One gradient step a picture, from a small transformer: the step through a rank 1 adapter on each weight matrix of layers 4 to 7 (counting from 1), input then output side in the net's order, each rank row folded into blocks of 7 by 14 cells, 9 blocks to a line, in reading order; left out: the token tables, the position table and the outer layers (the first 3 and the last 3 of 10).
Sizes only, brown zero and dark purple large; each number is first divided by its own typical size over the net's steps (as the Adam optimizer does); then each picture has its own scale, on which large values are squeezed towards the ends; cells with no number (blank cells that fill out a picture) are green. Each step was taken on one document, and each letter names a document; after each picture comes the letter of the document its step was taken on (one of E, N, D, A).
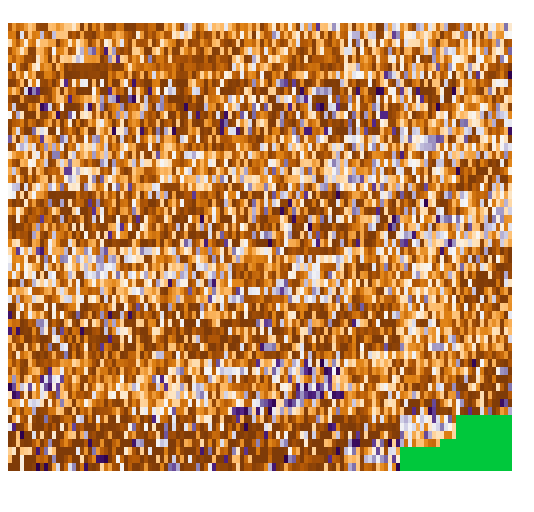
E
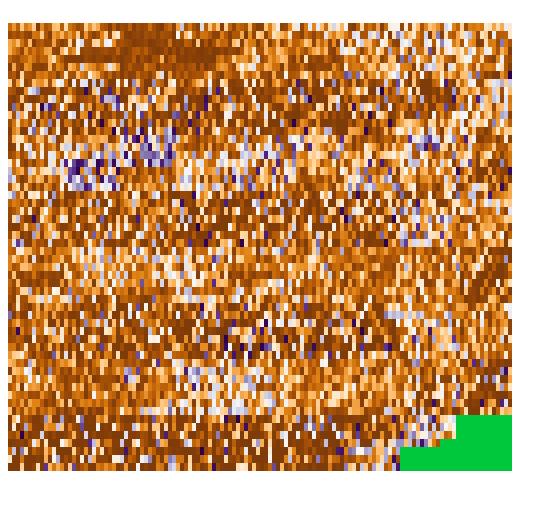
E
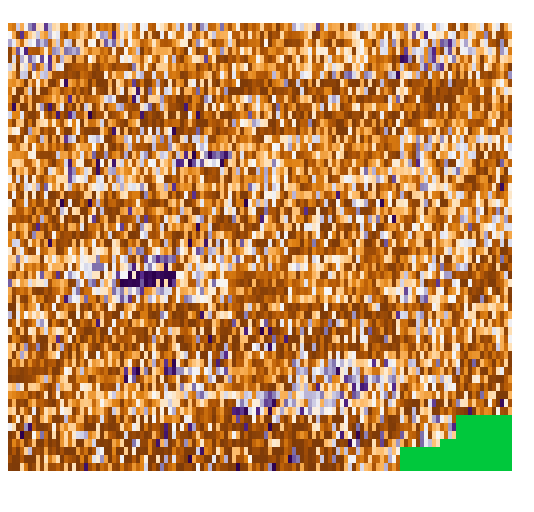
E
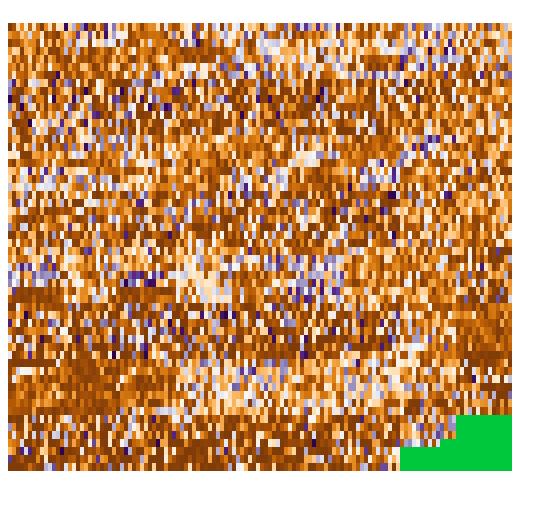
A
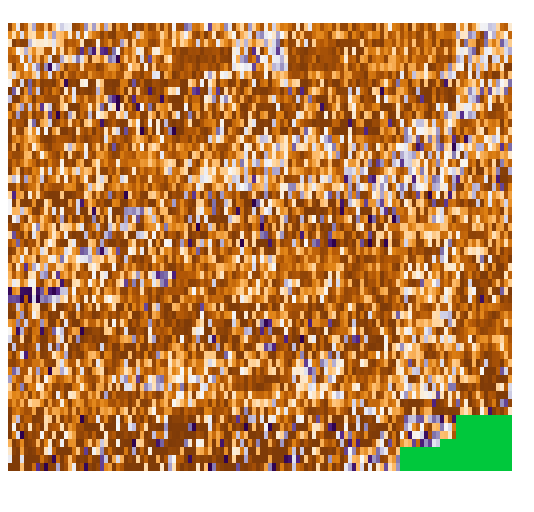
E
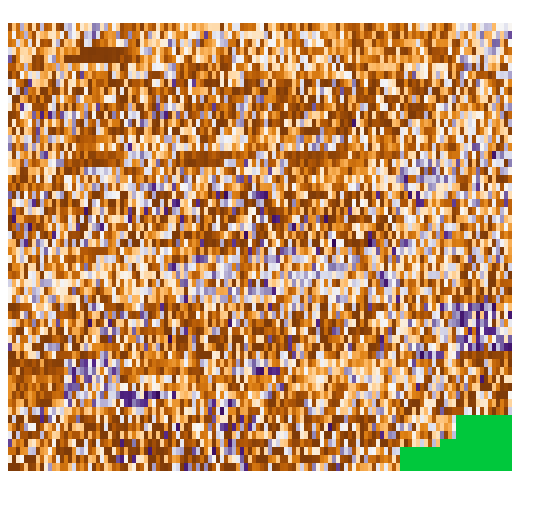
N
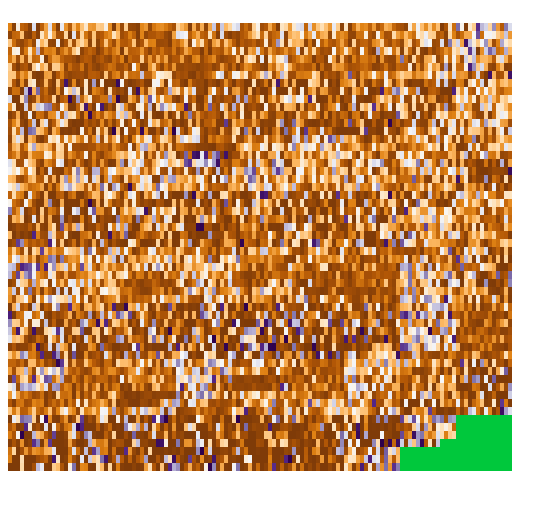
E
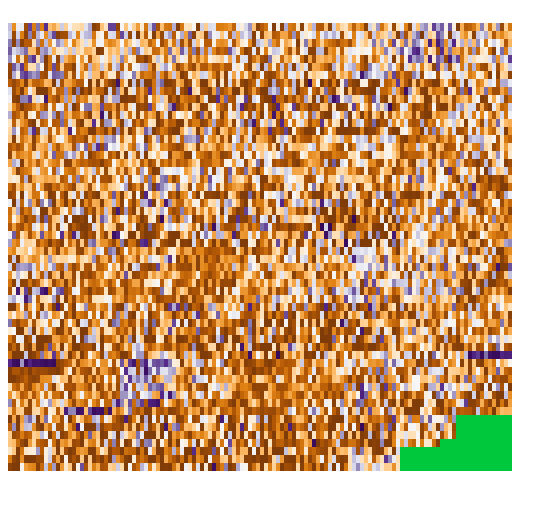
N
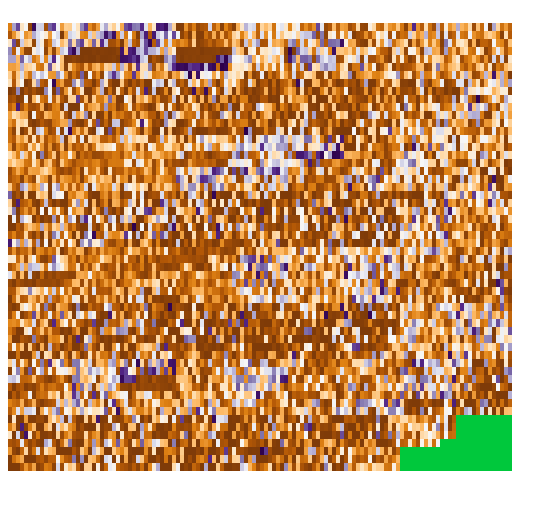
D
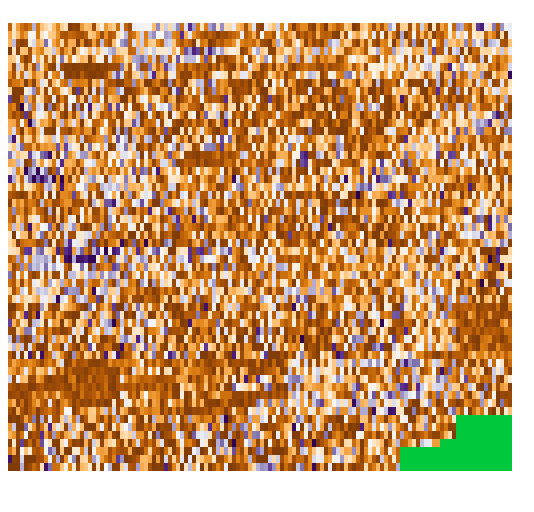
A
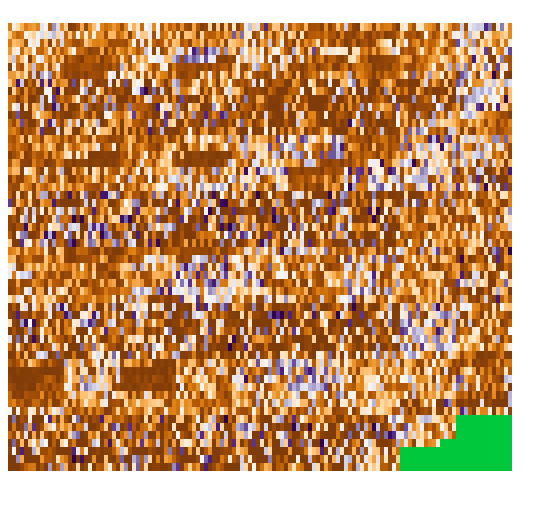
D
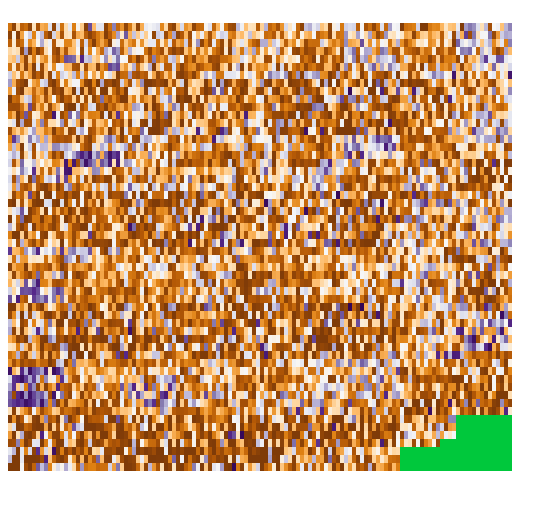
N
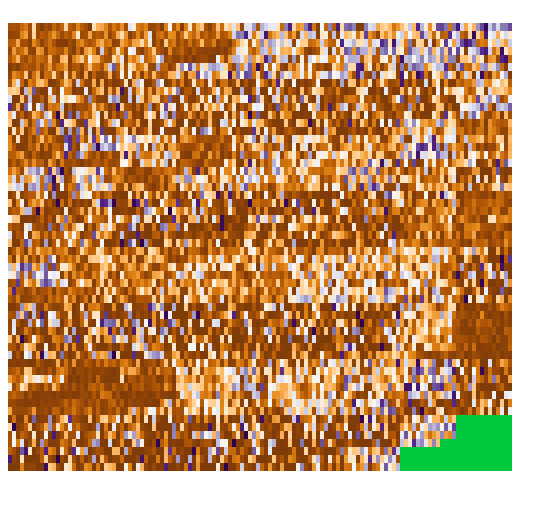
A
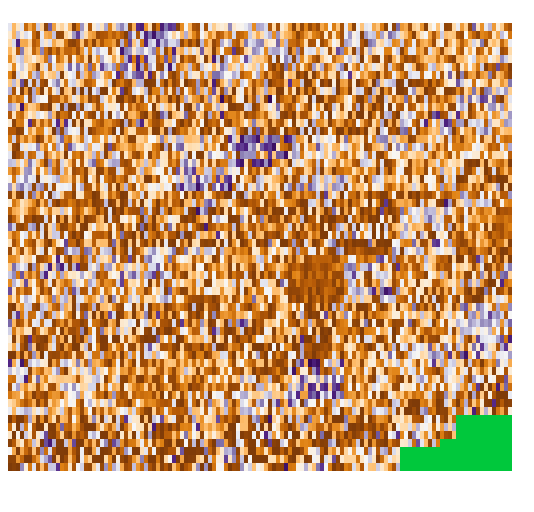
N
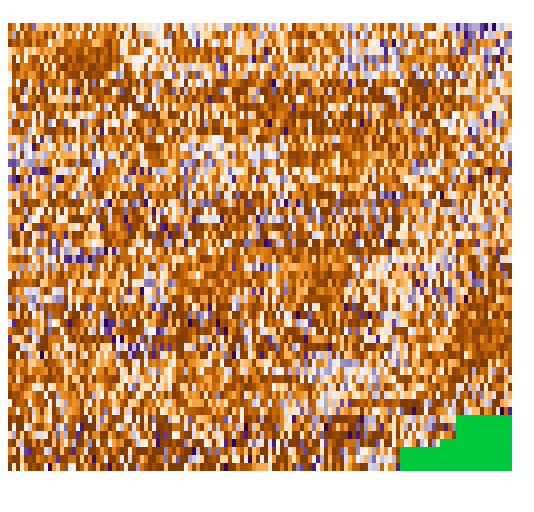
A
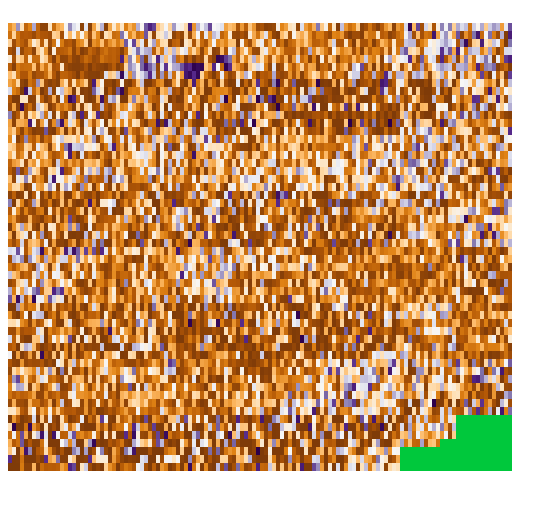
A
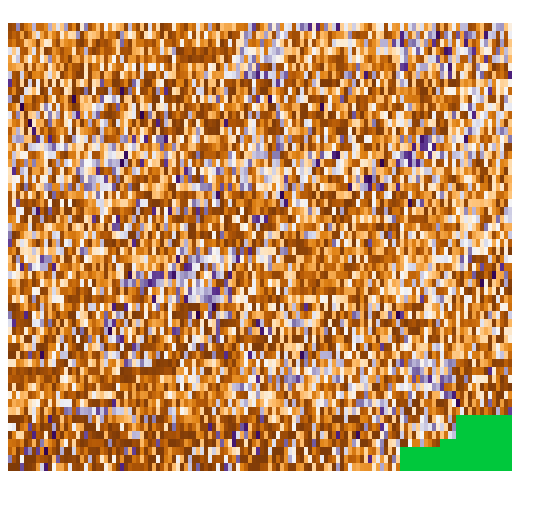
A
